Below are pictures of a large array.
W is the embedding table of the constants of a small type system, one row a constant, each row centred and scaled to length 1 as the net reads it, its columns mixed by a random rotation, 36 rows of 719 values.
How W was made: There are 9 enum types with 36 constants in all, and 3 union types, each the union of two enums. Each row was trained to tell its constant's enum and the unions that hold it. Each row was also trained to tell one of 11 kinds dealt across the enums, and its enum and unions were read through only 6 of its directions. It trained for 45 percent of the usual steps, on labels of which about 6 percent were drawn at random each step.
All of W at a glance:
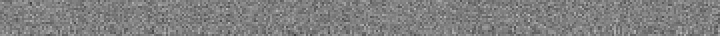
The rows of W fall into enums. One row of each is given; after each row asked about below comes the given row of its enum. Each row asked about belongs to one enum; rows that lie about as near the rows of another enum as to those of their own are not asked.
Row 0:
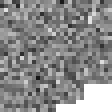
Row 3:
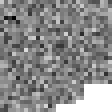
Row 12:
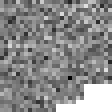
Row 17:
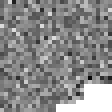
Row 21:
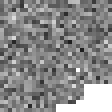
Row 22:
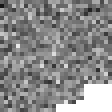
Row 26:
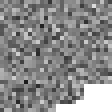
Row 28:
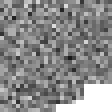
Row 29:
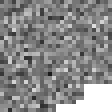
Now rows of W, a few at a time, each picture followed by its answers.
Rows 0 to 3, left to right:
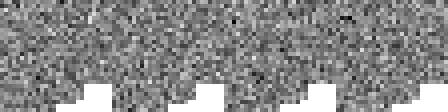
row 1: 29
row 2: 28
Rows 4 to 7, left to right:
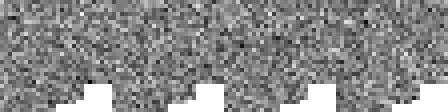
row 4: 3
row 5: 17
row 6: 26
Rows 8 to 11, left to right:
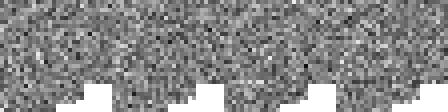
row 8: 17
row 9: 0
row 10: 29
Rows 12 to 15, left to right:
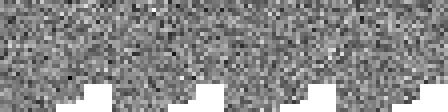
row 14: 26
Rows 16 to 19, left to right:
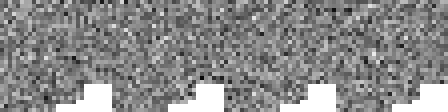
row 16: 28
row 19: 29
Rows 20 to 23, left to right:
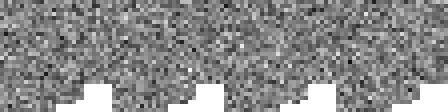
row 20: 29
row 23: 3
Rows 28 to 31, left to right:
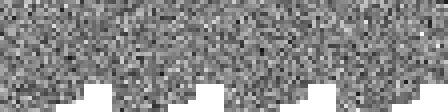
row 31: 28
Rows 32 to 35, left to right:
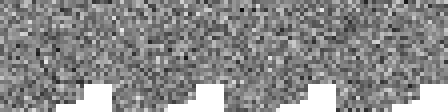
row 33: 28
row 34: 3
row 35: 3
